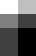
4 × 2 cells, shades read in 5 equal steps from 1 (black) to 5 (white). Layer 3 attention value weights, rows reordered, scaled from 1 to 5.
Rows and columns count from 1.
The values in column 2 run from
1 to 4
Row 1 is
5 4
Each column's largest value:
5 4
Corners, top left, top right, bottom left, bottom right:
5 4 2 1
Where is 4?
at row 1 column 2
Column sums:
12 8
